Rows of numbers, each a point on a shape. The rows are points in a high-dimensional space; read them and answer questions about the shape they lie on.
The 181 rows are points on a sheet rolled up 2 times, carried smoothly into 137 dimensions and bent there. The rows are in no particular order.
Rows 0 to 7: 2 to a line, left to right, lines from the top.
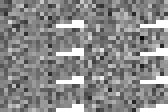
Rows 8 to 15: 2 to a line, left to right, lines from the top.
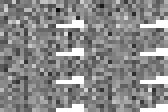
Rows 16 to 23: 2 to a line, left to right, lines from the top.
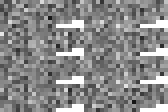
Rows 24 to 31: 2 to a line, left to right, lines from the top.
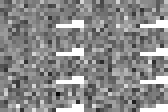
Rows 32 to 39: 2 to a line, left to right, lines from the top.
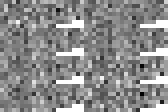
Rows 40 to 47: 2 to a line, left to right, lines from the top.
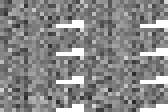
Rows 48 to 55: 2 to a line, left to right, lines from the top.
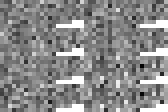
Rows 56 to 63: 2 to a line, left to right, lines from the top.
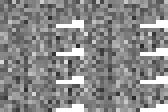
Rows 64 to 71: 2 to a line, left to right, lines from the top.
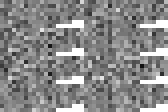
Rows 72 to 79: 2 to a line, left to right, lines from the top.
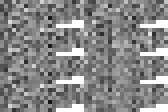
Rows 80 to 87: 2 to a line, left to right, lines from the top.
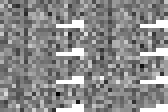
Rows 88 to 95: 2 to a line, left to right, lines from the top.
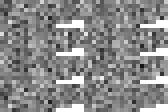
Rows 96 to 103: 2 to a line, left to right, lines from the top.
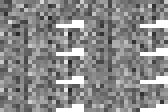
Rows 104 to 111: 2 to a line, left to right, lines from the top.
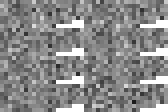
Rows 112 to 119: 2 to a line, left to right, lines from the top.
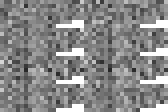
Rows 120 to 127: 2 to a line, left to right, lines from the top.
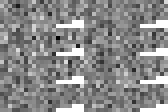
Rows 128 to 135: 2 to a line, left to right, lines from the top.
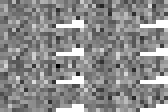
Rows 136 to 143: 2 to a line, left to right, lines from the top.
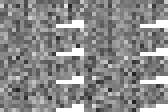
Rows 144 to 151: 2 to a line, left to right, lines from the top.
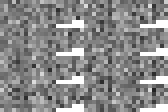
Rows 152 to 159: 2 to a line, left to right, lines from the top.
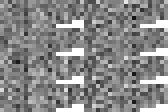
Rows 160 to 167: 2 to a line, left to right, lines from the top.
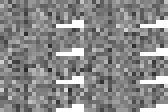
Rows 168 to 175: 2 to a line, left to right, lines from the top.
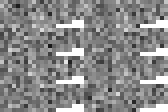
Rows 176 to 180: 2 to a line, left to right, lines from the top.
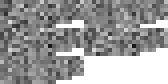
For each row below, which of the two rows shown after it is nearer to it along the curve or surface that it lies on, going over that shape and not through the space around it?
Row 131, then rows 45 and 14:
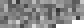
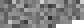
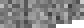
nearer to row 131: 45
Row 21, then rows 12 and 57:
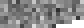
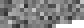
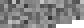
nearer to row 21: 57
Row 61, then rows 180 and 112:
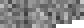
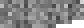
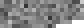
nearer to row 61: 180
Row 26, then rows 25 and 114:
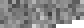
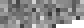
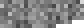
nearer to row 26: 114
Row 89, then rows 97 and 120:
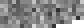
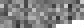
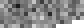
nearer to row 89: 120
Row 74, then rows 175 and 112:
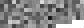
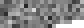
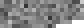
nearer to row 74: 175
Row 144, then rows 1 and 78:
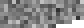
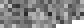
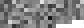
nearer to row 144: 1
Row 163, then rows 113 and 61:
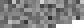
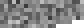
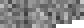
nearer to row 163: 113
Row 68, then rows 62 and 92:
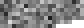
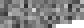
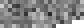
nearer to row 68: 62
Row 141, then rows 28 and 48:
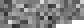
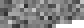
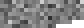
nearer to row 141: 28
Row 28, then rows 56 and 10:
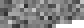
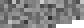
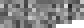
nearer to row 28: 10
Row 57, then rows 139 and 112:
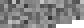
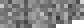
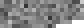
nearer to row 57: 112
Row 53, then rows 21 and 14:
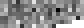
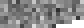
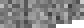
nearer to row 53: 21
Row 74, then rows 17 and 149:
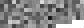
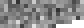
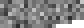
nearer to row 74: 149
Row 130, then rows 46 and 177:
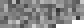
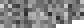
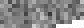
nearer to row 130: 46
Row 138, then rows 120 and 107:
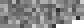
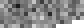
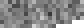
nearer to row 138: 120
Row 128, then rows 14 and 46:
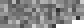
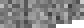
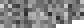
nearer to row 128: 46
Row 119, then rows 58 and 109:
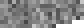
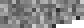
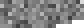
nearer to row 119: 109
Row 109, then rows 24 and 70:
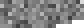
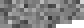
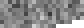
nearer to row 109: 24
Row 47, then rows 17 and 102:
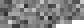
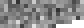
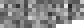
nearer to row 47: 102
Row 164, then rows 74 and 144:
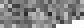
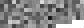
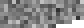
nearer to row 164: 144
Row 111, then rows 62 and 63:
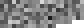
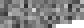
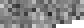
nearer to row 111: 62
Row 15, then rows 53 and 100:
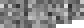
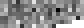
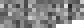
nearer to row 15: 100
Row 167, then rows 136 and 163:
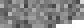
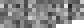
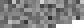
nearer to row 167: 163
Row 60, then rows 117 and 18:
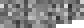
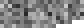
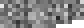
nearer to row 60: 18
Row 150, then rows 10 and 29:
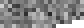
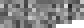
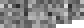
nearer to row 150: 29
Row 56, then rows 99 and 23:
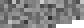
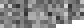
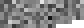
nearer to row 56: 99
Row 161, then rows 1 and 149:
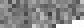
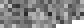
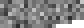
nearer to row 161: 1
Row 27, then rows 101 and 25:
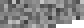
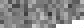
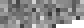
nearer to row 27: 25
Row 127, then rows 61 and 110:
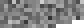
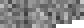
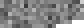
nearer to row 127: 110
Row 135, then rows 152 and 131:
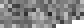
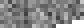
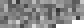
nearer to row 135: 131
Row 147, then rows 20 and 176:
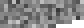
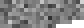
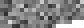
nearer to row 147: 20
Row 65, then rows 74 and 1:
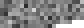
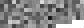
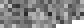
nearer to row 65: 74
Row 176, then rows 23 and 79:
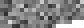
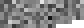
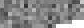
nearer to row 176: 23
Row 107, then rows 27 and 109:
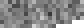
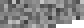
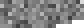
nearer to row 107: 109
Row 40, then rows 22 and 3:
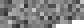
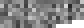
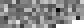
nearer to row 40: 22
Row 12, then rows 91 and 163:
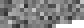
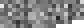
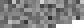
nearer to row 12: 91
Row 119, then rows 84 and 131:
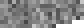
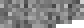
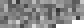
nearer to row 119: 84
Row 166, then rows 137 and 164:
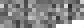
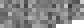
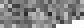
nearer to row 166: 164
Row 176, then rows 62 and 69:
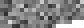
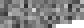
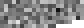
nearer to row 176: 62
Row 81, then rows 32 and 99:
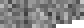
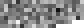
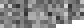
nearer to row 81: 99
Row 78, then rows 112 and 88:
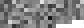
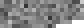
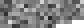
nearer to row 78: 88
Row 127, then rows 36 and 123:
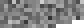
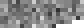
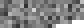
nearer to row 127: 36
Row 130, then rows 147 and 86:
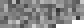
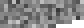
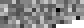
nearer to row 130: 147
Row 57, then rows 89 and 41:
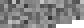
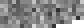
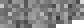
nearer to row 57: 89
